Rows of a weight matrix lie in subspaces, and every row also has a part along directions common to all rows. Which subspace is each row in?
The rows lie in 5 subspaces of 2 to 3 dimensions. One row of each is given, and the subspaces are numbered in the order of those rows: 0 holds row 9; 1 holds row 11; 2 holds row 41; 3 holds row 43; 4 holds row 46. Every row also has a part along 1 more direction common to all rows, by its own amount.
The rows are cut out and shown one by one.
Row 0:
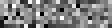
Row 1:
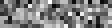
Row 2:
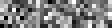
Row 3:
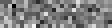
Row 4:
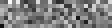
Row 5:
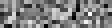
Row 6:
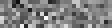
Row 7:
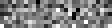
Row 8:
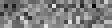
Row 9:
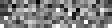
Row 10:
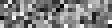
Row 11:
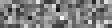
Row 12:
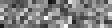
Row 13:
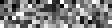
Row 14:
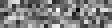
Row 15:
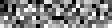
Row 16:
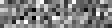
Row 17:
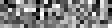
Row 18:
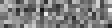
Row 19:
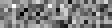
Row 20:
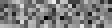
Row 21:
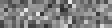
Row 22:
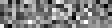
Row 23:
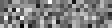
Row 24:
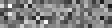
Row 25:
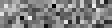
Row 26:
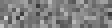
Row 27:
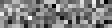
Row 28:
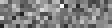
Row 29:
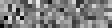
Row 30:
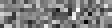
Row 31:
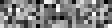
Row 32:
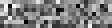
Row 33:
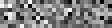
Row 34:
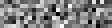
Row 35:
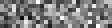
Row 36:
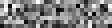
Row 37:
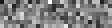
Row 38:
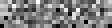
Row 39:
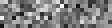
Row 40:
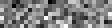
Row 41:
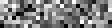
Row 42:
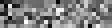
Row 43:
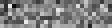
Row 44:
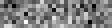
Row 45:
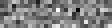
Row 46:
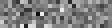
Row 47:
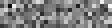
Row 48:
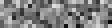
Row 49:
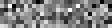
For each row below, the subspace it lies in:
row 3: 2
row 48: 2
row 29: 4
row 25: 1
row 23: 4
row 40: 4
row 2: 4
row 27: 1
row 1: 2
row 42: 3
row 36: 3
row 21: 4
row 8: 1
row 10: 2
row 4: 0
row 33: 3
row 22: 0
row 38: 0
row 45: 0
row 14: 0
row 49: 3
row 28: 2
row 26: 4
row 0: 4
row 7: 0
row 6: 4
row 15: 1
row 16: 1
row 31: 1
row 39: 2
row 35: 3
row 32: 3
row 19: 4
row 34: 1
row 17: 2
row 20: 4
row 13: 2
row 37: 2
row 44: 1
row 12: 4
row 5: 0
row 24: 3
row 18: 2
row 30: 0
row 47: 3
